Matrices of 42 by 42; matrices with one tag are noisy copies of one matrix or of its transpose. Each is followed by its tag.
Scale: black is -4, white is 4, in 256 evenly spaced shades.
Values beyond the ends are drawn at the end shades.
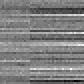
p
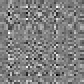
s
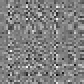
s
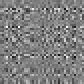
s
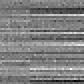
p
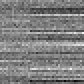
p
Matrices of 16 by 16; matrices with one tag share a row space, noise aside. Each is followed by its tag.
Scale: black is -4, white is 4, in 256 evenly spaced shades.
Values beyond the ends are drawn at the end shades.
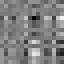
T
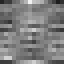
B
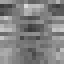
B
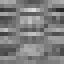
B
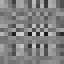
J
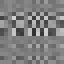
J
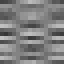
B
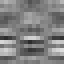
B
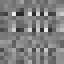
J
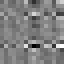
T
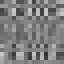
J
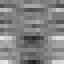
B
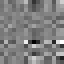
T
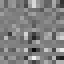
T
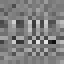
J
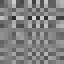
J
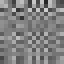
J
